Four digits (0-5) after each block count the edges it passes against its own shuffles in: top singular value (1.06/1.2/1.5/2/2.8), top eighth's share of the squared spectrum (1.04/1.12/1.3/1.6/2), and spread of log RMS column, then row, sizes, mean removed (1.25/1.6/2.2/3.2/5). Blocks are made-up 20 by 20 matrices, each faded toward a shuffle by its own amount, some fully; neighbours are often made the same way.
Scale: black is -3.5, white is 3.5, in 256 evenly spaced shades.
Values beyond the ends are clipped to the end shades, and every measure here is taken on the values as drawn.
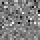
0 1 0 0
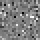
1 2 0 0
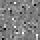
0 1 0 0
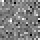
2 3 1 0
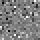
0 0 0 0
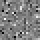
0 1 0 0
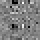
3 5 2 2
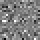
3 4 1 2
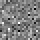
1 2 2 0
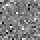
1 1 0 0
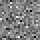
0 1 0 0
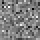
0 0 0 0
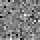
0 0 0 0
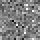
1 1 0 0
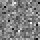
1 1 0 0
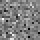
0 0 0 0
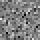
0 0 0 0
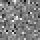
1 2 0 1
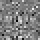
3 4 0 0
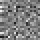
3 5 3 2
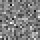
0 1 0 1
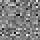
3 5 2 2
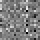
3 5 2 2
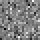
0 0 0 0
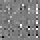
3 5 1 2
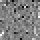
1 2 0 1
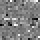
2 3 0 2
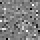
0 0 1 0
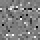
2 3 0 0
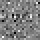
2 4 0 1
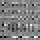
2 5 1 3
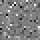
0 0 0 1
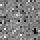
0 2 0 0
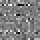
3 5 0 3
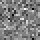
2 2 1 0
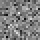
0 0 0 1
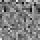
2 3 0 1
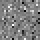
1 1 1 0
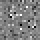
1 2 1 0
